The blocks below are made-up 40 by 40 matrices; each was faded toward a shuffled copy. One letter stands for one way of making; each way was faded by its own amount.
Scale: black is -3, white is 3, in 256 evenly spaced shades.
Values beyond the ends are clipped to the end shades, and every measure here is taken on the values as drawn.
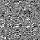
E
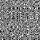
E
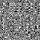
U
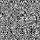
E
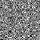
E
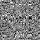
U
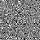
U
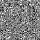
U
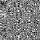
E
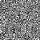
U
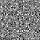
E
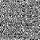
E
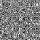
U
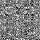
U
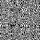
U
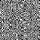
E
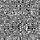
E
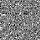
U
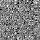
U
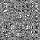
E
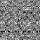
E
